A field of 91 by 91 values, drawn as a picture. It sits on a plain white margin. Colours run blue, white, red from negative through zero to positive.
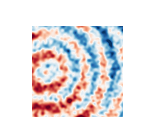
Rings: centred on the middle left. Slope: up to the bottom left. Lone odd cells: none. Ninth with the lowest average: top right.
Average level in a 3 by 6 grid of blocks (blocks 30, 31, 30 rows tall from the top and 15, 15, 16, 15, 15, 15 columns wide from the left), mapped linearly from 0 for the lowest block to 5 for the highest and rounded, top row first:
321100
432220
544332
